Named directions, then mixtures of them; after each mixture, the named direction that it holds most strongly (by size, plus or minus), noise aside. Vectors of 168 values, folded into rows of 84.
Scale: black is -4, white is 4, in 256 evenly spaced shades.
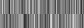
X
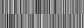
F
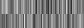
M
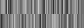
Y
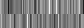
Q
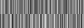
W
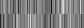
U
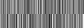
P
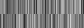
U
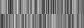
Y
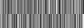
P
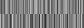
W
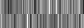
Q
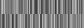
W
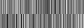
M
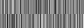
F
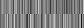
F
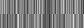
P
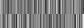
P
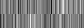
U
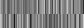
Q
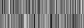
X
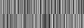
P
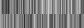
M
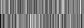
U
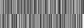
P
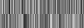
X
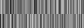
W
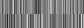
F
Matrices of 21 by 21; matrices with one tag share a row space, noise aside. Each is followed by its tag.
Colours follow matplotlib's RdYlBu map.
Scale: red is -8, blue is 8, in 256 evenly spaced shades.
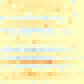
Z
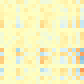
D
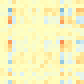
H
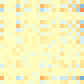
D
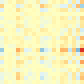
D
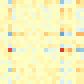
H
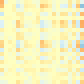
D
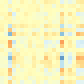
H
